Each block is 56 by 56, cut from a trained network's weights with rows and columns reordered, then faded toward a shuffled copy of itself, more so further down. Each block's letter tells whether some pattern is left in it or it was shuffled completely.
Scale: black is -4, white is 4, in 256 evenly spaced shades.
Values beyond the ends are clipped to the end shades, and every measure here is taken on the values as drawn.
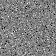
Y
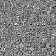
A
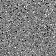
Y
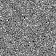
Y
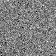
Y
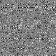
A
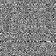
A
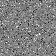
Y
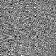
A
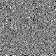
A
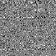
A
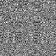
A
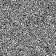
Y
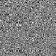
A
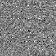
A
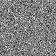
Y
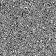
Y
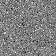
Y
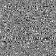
A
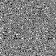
A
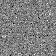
Y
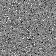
Y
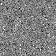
Y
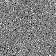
Y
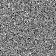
Y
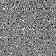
A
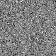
Y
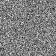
Y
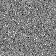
Y
